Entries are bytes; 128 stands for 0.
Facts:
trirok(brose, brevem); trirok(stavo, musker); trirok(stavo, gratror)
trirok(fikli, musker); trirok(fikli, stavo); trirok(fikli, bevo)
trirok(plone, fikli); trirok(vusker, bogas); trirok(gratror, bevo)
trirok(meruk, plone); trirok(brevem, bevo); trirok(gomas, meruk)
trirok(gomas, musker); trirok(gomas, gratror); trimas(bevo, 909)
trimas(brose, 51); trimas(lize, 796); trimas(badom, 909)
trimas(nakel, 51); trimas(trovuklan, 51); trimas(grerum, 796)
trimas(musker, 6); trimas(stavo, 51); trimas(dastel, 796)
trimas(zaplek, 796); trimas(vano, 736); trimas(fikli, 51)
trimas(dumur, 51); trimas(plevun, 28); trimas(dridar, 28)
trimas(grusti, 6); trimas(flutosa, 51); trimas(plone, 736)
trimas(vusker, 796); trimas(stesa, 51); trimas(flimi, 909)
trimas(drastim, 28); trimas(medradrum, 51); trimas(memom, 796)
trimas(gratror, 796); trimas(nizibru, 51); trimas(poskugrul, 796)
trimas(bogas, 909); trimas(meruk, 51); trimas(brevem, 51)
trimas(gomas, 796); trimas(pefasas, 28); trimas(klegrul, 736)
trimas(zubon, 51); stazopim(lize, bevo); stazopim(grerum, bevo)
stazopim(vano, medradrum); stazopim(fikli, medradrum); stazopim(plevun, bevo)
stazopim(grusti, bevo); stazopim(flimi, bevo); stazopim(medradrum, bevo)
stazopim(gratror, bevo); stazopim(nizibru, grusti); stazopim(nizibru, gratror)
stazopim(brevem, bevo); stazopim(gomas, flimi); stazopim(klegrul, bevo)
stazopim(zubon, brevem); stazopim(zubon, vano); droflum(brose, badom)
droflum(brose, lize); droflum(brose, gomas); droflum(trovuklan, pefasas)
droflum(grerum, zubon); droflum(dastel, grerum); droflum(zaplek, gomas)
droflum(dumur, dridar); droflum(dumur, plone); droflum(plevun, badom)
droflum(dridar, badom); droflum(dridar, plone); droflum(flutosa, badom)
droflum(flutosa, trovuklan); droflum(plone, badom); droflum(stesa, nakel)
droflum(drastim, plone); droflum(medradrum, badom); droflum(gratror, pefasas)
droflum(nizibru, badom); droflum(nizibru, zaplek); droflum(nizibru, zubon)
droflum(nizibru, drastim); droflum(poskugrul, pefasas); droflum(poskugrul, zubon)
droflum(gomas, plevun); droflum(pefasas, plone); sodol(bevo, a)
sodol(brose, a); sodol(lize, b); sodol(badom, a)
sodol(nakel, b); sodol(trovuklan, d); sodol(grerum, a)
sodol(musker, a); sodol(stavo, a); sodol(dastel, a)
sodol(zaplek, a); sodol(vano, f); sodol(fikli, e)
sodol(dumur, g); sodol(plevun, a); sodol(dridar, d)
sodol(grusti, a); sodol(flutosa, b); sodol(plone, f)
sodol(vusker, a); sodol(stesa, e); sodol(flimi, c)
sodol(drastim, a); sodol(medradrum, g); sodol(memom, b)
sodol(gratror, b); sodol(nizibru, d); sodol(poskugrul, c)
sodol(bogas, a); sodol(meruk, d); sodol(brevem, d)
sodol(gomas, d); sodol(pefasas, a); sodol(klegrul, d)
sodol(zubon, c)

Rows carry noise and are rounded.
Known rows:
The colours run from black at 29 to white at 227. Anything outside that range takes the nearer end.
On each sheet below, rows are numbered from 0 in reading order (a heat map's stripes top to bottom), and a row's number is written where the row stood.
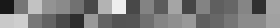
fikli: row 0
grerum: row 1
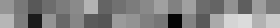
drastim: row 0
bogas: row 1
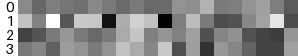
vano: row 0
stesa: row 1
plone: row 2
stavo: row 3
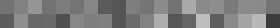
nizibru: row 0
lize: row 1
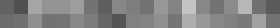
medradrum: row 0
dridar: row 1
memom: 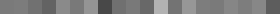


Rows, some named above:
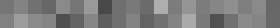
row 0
memom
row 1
zubon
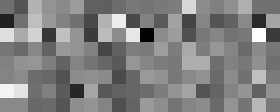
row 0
dumur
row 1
fikli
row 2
nakel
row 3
flutosa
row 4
klegrul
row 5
zaplek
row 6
dastel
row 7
zaplek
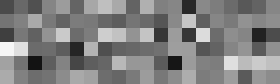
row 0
brose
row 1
poskugrul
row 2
gomas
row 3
dastel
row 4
vusker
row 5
pefasas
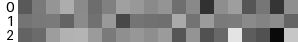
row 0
brevem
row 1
memom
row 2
gratror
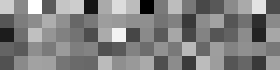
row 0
stesa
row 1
brevem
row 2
fikli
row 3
trovuklan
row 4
meruk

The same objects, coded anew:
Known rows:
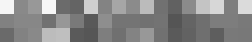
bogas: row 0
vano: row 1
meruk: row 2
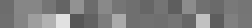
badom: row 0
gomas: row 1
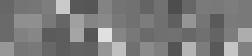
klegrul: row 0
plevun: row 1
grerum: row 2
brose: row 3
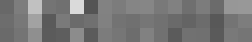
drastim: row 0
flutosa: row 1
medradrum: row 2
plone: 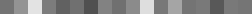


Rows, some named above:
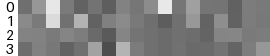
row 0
plone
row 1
gratror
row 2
fikli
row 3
dastel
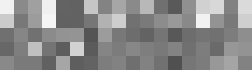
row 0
bogas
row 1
vusker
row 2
grusti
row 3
drastim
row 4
brevem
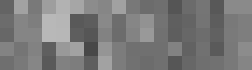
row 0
zaplek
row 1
meruk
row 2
meruk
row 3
poskugrul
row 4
zubon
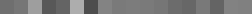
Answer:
dumur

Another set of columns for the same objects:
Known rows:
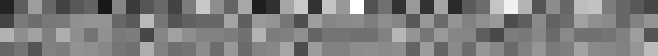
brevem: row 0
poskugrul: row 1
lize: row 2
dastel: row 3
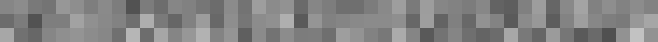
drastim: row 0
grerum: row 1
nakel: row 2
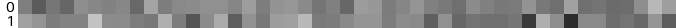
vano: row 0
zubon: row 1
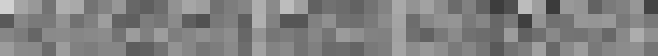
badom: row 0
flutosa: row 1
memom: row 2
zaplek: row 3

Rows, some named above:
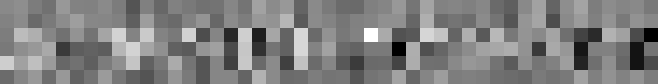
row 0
drastim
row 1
pefasas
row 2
plone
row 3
fikli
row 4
gomas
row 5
medradrum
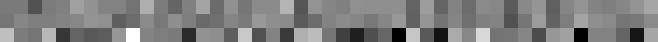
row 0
grerum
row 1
trovuklan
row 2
stavo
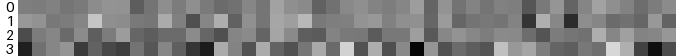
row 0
trovuklan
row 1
zubon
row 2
dumur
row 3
gratror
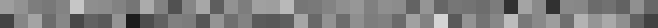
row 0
zubon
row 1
brose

